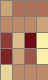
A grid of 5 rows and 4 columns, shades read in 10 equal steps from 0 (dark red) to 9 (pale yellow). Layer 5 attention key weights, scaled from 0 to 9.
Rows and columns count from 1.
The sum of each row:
18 21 18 19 23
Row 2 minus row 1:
-1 1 1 2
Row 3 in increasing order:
0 2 7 9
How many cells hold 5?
6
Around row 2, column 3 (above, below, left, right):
4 0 5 6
